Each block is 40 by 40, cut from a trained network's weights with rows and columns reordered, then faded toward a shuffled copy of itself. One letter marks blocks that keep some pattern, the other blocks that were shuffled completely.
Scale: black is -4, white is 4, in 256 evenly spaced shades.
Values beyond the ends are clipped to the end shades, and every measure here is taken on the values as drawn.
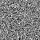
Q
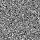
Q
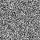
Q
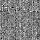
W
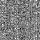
W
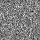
Q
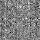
W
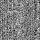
W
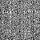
W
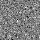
Q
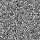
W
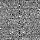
W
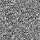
W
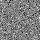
Q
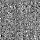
W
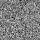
Q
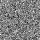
Q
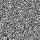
W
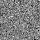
Q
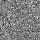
Q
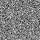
Q
